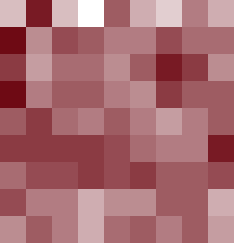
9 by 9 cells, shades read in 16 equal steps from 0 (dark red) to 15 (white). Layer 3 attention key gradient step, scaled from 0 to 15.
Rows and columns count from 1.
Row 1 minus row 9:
3 -4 4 5 -1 5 5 2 1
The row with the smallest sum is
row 6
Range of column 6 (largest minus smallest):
7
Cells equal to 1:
3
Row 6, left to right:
3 3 3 3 4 6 7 7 1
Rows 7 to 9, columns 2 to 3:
4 4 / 7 7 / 5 7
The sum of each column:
40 47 53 64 54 59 53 50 58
